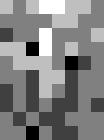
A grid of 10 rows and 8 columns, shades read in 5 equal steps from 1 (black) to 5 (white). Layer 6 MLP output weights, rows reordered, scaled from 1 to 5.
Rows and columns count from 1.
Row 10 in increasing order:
1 2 2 3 3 3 3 3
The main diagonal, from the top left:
4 3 3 5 3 2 3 2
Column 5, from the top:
5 4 3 3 3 4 3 2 2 2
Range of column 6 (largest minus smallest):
3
